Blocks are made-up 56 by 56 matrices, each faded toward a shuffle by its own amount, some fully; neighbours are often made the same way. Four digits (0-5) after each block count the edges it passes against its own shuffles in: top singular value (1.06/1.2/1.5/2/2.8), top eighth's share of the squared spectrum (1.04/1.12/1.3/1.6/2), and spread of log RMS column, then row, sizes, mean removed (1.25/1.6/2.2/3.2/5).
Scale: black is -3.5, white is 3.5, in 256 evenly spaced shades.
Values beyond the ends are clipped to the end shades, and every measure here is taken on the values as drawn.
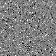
2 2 1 0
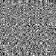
4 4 2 2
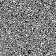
1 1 0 0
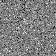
0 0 0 0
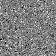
2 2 0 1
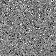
0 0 0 0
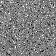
0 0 0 0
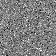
0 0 0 0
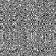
4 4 2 2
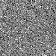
3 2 0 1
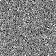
0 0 0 0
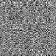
4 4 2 2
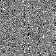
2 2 3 0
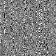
1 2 3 0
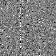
2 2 2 0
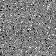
0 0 1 0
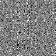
1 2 3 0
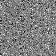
0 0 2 0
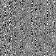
2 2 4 0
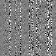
2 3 4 0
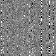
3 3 3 0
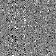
1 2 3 0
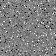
1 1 0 0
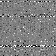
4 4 0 3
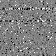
3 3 0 2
